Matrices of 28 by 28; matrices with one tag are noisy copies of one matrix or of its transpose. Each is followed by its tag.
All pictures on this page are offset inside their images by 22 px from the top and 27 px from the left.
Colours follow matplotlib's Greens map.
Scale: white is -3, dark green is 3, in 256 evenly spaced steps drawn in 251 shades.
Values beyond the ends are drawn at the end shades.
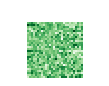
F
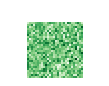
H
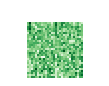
F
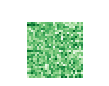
F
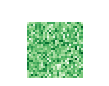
H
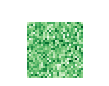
H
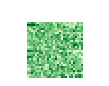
F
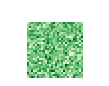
H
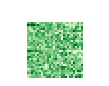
F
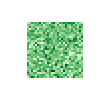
H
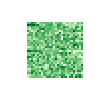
F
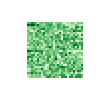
F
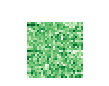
F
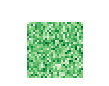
H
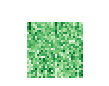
F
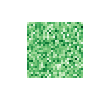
H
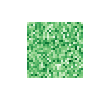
H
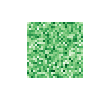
H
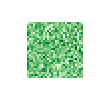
H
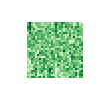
F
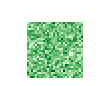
H
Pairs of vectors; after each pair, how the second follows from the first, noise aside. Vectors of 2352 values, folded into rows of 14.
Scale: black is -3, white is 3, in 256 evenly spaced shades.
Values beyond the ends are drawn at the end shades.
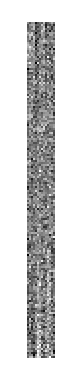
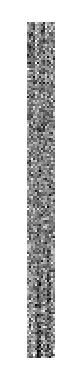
negated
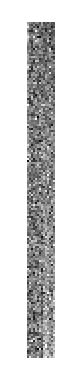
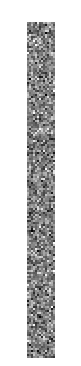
shuffled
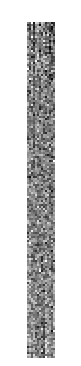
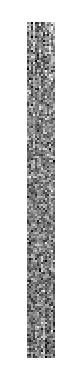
negated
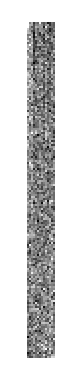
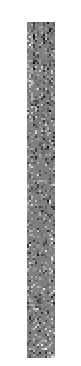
partly zeroed
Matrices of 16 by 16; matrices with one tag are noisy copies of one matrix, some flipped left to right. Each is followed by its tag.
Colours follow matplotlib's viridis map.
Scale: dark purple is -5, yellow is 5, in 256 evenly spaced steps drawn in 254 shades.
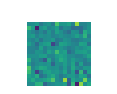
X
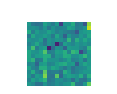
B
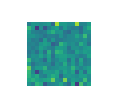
X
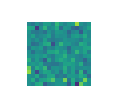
X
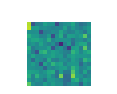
B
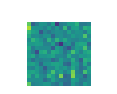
B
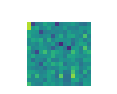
B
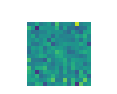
X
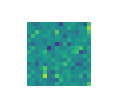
B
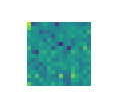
B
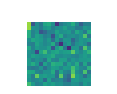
B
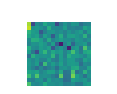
B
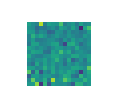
X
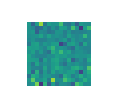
X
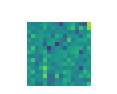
B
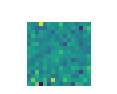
X
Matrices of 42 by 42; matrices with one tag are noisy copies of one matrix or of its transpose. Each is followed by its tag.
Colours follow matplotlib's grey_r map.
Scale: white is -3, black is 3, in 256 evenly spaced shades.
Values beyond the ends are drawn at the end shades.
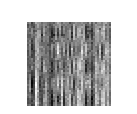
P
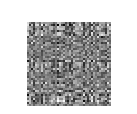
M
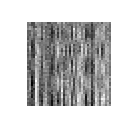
P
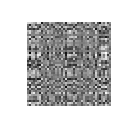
M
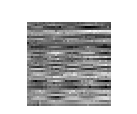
P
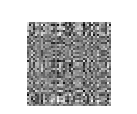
M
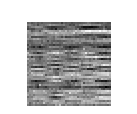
P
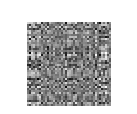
M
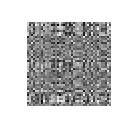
M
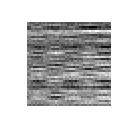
P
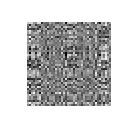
M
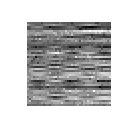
P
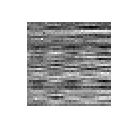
P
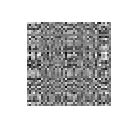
M
